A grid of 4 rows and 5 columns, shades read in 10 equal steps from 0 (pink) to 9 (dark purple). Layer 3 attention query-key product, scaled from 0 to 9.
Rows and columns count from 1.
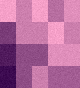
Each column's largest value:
9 5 5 4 4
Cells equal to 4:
2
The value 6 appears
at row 2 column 1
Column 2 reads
2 2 5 5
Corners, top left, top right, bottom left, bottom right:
0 1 9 4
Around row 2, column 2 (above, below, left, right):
2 5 6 2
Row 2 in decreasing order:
6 2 2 2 0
